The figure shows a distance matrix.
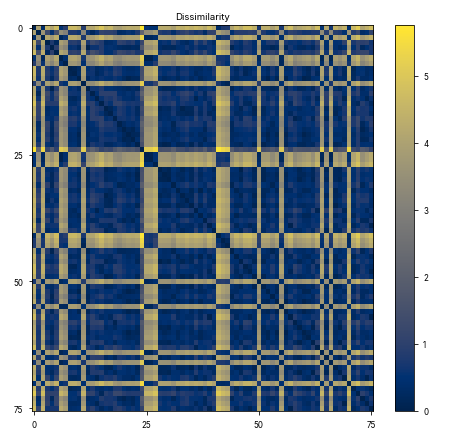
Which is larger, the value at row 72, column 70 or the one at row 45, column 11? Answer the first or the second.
the first
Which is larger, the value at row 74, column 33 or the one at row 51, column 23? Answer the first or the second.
the first
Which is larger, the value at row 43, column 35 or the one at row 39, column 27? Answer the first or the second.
the second
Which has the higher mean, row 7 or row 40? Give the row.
7
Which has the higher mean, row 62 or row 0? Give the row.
0
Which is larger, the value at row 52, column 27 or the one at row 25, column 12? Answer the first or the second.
the first
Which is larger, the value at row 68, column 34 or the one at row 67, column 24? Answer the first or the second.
the second
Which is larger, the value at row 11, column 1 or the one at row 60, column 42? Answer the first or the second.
the second
